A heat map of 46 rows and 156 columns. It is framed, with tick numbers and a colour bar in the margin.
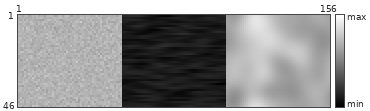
It is made of 1 by 3 panels. Panel 1,1: high, fine-grained, faint in contrast. Panel 1,2: very low, streaked across, faint in contrast. Panel 1,3: high, smooth.
